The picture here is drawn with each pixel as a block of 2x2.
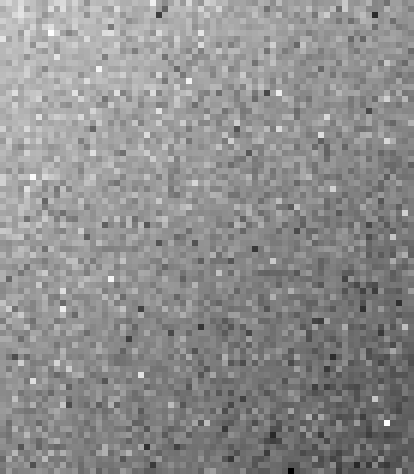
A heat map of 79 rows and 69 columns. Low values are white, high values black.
Grain: fine. Ninth with the lowest average: top left. Odd rows or columns: none. Stripes: none. Ninth with the highest average: bottom right. Slope: up to the bottom right. Mirror symmetry: none.
